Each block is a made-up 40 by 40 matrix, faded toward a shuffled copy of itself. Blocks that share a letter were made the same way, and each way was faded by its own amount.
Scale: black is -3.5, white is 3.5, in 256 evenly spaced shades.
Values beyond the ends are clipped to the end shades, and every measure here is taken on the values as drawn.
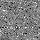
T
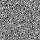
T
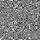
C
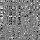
C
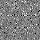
T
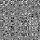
C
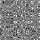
C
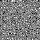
T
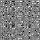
C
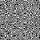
C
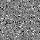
T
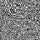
T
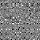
C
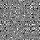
C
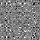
C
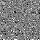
T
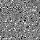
T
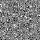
T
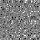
C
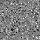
T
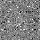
T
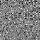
T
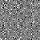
C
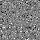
T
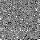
T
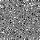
T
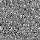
T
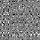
C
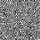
T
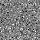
T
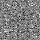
T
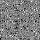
T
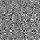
C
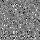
T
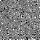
T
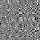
C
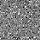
T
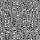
C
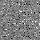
T
